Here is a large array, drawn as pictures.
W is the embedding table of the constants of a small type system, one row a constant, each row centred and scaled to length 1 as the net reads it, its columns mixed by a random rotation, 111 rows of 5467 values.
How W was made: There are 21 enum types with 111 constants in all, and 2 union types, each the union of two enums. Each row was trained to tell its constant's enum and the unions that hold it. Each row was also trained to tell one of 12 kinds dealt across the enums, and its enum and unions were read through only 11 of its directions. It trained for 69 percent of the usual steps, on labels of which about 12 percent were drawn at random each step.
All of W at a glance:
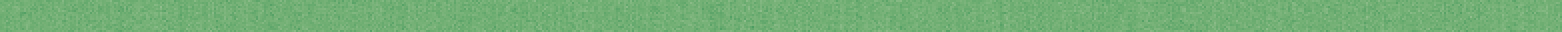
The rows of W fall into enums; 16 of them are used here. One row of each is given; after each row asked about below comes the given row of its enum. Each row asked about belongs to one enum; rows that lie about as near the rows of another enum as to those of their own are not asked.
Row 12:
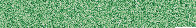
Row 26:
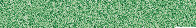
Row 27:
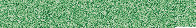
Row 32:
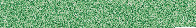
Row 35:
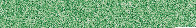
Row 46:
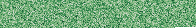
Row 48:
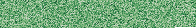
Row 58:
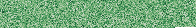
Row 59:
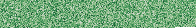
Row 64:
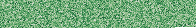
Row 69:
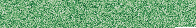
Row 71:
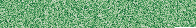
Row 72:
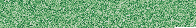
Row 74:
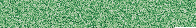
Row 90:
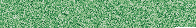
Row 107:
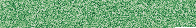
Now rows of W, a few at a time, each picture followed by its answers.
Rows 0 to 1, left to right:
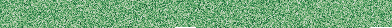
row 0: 72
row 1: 35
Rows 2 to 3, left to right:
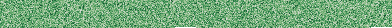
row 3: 107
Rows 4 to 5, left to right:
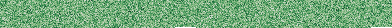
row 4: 26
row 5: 90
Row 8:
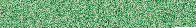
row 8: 32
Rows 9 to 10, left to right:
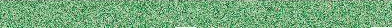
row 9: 69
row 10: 71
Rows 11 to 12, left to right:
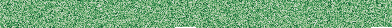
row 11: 46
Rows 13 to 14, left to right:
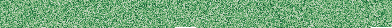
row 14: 72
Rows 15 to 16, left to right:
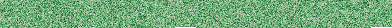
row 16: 35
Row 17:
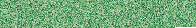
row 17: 71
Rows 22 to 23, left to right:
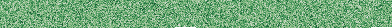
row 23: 59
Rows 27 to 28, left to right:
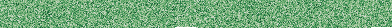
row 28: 59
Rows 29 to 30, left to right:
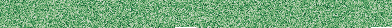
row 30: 46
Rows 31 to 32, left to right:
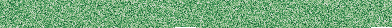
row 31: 107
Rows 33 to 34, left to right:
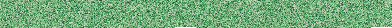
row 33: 74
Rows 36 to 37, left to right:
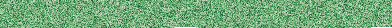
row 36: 35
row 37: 59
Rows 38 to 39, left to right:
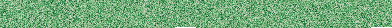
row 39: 32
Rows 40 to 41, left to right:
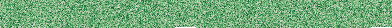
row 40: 46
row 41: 90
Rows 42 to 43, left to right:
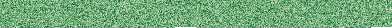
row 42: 72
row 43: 12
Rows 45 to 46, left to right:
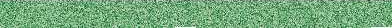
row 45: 72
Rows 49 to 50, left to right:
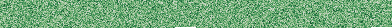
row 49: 46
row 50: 90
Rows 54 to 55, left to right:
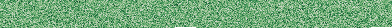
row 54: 74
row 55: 107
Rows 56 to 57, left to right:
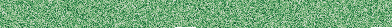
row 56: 72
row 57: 35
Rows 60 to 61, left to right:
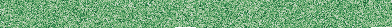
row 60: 48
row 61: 46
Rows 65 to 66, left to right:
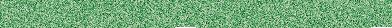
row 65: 69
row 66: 107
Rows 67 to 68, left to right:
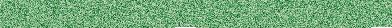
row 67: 59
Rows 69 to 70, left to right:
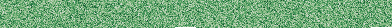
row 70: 74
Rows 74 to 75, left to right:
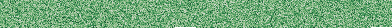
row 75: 26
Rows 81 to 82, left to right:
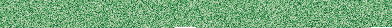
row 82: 107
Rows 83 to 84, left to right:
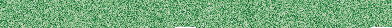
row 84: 90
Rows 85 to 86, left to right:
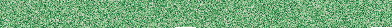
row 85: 26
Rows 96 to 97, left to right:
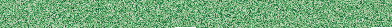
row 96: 74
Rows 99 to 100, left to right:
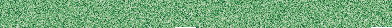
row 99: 48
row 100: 48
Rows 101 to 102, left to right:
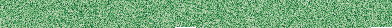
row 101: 71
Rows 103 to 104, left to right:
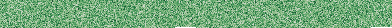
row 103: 58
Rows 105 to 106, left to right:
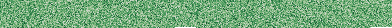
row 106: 90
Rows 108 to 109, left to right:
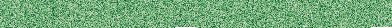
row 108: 59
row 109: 58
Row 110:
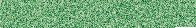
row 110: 58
